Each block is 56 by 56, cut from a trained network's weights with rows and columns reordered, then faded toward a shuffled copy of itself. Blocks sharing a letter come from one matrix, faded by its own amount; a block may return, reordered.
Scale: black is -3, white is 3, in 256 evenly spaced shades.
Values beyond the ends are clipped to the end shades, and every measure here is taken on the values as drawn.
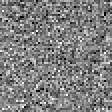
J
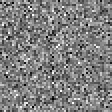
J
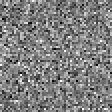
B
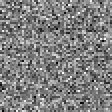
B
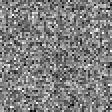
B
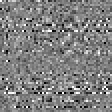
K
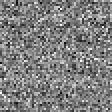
B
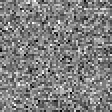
B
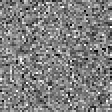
J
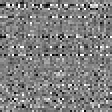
K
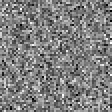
J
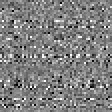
K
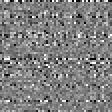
K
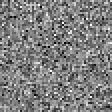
J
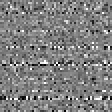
K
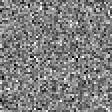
J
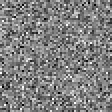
J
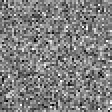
B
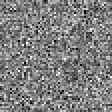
B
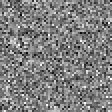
J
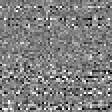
K
